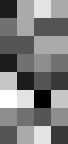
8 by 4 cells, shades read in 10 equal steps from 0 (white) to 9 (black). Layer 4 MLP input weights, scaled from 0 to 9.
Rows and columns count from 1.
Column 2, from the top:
3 3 6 5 8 1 5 3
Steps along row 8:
down down up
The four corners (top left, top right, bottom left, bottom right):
8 3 6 7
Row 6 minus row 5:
-2 -7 3 -5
